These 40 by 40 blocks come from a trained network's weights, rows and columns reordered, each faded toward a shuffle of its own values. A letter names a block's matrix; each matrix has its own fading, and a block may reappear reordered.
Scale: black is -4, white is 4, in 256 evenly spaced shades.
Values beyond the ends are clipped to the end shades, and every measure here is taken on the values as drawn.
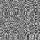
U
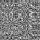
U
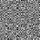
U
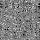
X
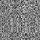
U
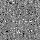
X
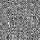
U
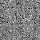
X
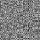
U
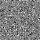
X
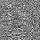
U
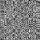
U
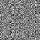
U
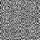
U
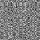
U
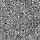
X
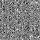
X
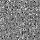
X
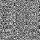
U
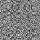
U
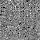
X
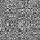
U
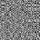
U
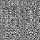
U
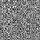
U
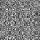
U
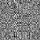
U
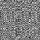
U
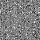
X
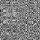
U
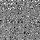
X
